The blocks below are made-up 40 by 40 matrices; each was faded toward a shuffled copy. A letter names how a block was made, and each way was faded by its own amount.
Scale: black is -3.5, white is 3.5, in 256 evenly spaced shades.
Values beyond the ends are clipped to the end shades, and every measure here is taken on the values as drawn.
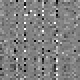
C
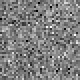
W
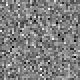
W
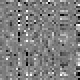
C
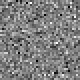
W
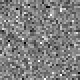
W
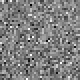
W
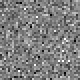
W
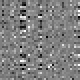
C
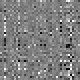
C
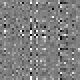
C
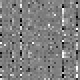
C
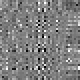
C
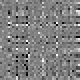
C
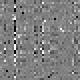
C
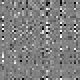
C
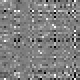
C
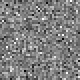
W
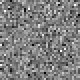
W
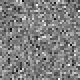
W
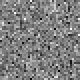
W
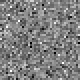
W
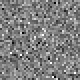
W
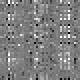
C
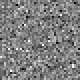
W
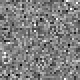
W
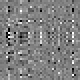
C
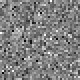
W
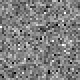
W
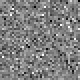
W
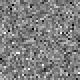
W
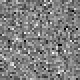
W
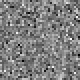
W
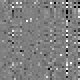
C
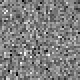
W
